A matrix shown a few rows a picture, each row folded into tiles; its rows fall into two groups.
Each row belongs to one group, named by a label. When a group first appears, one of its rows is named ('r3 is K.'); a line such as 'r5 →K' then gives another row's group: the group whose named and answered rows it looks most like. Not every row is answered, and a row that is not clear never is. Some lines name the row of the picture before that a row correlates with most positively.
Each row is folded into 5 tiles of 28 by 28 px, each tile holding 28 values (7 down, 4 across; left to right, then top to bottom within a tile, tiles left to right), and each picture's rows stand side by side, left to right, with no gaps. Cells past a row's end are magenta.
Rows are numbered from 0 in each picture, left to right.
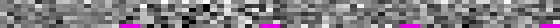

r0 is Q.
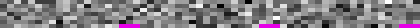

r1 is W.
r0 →Q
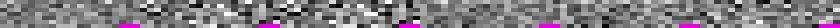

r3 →Q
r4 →Q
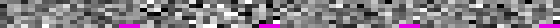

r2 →W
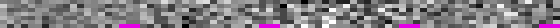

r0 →Q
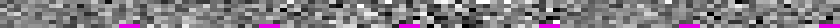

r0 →W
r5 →Q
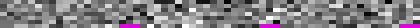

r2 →W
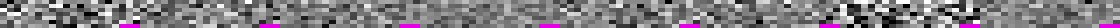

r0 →W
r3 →Q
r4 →W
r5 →Q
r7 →W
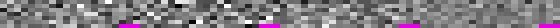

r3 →W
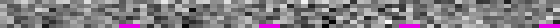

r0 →Q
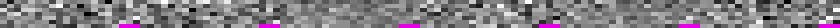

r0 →W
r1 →Q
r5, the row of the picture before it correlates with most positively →3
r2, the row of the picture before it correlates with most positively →3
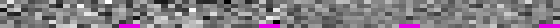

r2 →Q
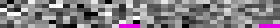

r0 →W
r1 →Q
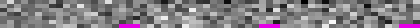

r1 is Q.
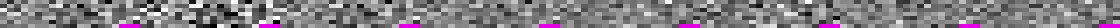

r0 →W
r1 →W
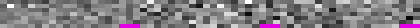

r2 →Q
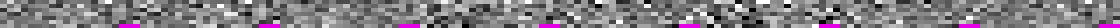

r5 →Q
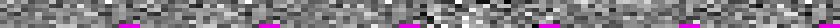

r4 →Q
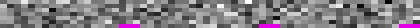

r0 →Q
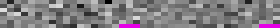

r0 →W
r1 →W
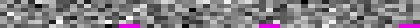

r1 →Q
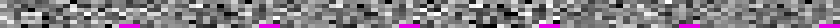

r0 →Q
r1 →W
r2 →W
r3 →W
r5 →W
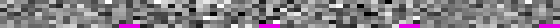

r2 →W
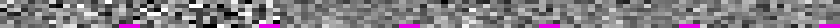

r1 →W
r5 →Q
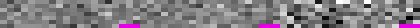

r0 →W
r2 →Q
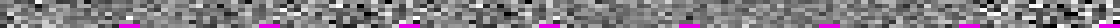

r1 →W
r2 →W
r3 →W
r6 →Q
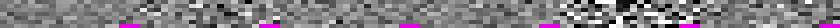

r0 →Q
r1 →W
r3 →W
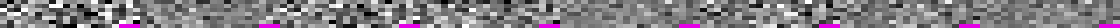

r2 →W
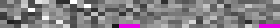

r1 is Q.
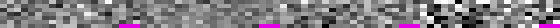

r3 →Q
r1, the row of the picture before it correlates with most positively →0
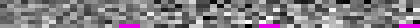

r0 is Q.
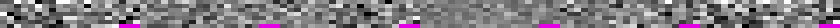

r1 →Q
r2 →W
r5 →Q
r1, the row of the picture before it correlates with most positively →1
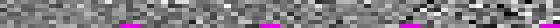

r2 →Q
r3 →W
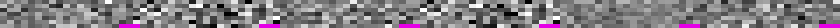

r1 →W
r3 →W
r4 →Q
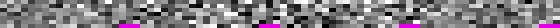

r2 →Q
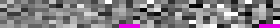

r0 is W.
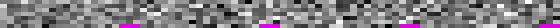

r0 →Q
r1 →W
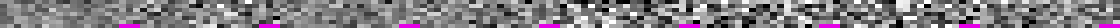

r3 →W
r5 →Q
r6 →Q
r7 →Q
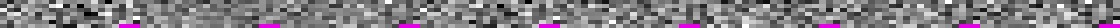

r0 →W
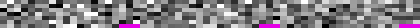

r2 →Q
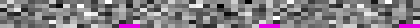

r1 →W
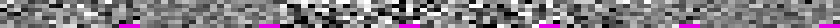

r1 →Q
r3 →W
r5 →W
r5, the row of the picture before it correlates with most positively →1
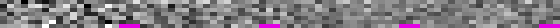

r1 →Q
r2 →Q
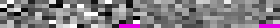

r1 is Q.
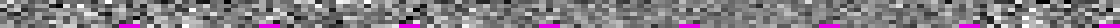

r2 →Q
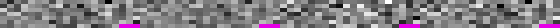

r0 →W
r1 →W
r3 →W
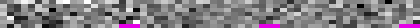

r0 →Q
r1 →Q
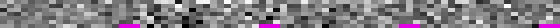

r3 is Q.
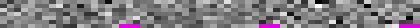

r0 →W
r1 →Q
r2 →Q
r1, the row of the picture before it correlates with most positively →1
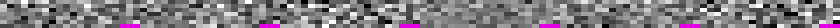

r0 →Q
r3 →W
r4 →Q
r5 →W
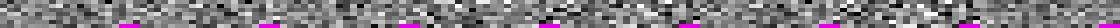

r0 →W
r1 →W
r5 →W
